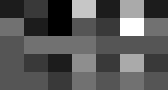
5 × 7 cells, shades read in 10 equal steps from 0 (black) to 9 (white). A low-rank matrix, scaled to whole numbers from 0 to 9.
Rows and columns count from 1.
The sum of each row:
18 23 24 21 22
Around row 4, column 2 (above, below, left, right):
4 3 3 1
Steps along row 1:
up down up down up down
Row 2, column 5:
2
